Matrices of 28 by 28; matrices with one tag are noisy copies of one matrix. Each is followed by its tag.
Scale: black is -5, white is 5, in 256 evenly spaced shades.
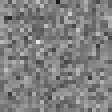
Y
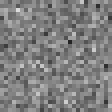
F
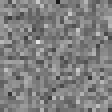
Y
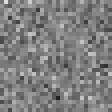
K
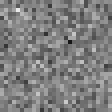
F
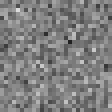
F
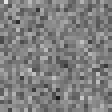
K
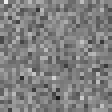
K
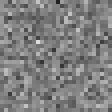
Y
